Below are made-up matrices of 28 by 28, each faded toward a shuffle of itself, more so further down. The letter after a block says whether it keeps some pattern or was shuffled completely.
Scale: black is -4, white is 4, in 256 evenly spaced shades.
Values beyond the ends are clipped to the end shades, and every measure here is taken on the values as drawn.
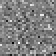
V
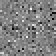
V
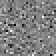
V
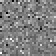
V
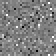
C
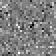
C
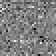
V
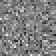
V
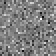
C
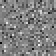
V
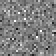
C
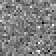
C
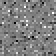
C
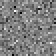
C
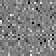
V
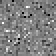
C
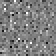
V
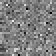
V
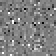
V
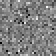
C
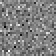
C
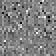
V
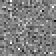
C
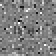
V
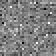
V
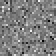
C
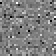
V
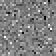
C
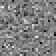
V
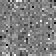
V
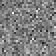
C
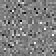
V
